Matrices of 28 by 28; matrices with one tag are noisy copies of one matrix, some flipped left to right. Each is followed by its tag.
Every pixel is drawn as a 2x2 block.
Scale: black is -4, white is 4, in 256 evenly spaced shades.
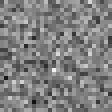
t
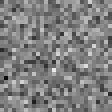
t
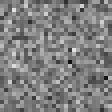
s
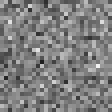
s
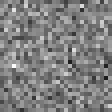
s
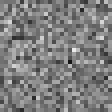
s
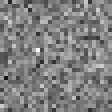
s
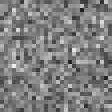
s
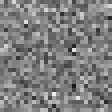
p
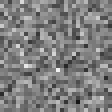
t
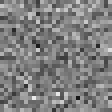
p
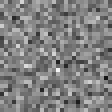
t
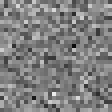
p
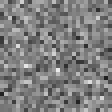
t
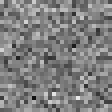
p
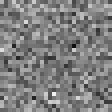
p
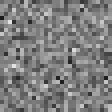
s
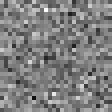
p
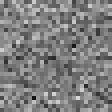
p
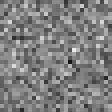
s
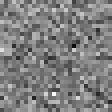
p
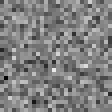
t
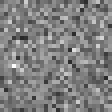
s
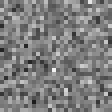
t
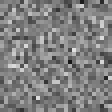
s
